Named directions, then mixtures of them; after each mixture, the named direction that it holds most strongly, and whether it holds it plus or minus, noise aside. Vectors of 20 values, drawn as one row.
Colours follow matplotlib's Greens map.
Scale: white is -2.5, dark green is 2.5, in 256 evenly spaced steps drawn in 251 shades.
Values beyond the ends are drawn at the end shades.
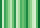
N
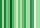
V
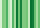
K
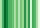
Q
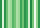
N, plus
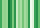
K, minus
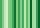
Q, minus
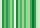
K, plus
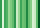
N, plus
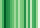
Q, plus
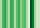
V, plus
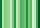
N, plus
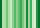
N, plus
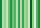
Q, minus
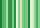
K, minus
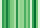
Q, plus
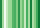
Q, minus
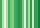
Q, minus
